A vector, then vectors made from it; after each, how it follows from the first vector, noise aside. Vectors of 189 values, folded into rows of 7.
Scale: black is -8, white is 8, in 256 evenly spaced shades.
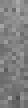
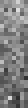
scaled up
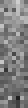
scaled up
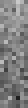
scaled up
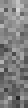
scaled up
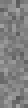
sign-scrambled
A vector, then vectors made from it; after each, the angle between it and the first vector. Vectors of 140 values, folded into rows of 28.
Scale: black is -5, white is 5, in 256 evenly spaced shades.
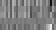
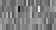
partly opposed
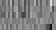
nearly opposite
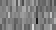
partly aligned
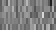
partly aligned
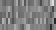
partly opposed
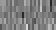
partly aligned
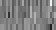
nearly opposite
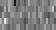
orthogonal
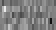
orthogonal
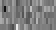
orthogonal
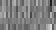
nearly parallel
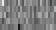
partly aligned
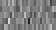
partly aligned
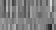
nearly opposite
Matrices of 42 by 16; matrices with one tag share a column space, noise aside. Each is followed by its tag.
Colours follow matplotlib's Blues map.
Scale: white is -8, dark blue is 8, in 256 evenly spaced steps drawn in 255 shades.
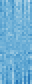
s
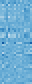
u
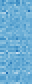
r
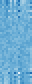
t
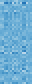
r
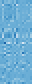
u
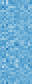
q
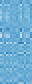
u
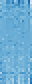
t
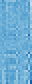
s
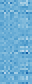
r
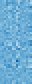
q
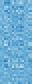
q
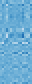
u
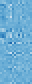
u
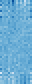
t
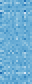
r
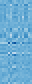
u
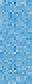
r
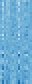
s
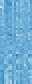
s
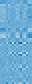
u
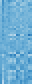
s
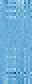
t
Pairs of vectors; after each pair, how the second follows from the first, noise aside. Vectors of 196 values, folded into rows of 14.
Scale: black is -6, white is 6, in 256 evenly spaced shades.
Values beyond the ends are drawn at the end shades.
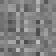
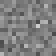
shuffled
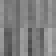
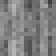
wrapped around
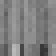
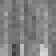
negated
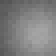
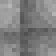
wrapped around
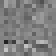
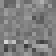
negated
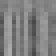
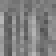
negated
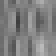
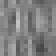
negated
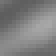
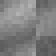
wrapped around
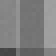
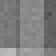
negated
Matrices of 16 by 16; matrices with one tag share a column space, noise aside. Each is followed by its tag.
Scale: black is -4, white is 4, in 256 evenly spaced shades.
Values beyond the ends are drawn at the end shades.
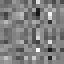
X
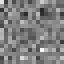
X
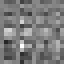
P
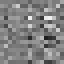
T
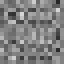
X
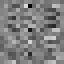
T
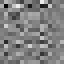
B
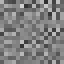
B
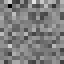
B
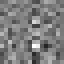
P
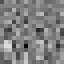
P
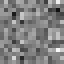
X
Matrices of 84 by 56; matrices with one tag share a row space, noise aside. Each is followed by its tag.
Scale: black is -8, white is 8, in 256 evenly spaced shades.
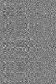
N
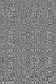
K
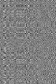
N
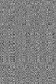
K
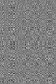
K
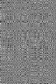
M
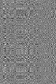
N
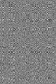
K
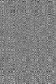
K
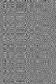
N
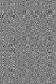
K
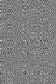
M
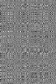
M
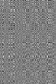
K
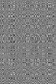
K
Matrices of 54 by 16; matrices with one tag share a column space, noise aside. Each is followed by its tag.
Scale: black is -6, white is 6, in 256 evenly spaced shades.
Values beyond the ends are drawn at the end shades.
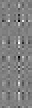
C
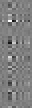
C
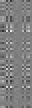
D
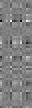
C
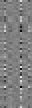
D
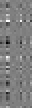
C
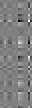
C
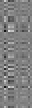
D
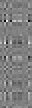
C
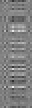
D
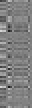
D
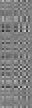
D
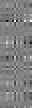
C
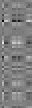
C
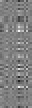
D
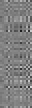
D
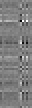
C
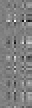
C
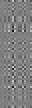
D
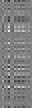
D
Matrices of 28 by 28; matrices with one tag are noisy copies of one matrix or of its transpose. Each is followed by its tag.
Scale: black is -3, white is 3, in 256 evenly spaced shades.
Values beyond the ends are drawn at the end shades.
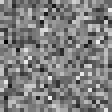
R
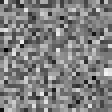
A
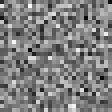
A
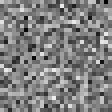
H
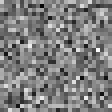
R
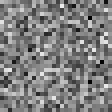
H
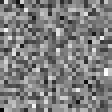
A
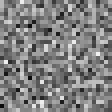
H
